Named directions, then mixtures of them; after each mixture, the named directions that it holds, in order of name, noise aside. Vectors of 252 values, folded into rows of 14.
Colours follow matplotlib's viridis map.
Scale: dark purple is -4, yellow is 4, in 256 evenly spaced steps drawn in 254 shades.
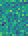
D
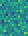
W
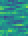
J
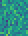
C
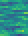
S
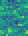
C, J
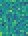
D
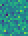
W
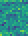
D, S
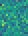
D, W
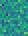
W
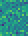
D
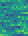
S, W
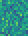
C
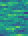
S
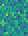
W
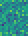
D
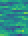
S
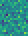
W
